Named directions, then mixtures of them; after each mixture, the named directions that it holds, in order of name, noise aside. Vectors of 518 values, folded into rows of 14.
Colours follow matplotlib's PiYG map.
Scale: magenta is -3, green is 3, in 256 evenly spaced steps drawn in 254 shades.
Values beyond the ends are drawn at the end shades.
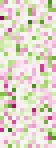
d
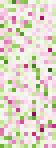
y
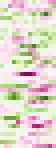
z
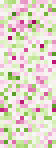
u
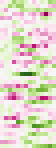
z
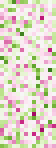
y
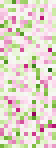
y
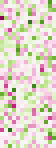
d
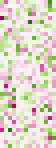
d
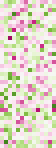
u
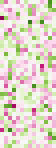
d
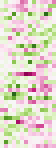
u, z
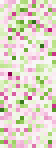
u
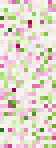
d, y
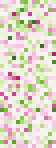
u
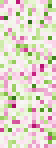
d, z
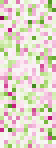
d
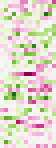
u, z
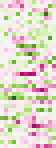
d, z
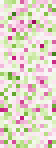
u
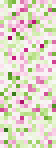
u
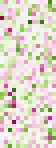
d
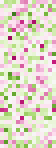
u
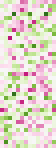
u, z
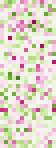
u
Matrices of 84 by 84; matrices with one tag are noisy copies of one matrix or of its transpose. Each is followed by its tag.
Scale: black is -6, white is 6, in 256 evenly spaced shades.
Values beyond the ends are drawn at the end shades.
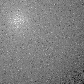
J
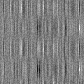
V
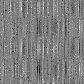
V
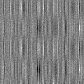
V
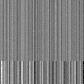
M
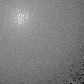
J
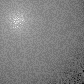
J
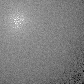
J
